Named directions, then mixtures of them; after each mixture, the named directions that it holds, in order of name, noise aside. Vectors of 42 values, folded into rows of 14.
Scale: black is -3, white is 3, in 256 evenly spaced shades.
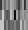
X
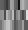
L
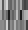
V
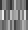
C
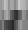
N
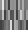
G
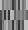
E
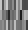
V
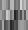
L, N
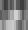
N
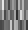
G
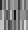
X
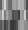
C, N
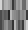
E, L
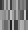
C, G, N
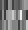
E, N, V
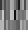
L, X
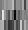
N, X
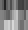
N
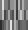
G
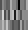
E, L, X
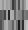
E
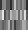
C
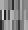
C, E, G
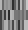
E
